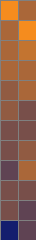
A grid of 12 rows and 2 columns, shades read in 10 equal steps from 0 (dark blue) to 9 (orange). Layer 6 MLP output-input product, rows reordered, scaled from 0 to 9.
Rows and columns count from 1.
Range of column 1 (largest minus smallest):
9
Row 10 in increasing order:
4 4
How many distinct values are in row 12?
2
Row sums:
15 15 13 12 11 9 8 9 9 8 7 3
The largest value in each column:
9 9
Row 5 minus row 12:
5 3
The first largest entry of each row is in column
1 2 2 1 2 1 1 2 2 1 1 2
